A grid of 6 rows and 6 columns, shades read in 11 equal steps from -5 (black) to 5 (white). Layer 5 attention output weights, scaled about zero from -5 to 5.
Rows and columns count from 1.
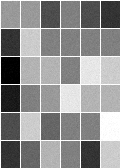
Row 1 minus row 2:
4 -2 -2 0 -2 -3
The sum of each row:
-5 0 6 5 5 -2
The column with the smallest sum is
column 1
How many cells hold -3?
4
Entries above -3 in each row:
5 5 5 5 6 4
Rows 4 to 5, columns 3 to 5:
1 4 2 | -1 0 0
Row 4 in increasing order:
-4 0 1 2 2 4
